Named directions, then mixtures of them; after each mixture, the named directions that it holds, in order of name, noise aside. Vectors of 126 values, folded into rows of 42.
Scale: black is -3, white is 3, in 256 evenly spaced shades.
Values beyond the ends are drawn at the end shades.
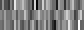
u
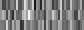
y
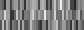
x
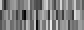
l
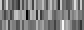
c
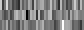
c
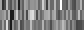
c, x, y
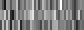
x, y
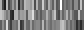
c, x, y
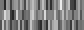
x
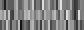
u, x, y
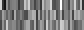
c, l, y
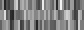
u, x, y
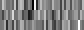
u, y
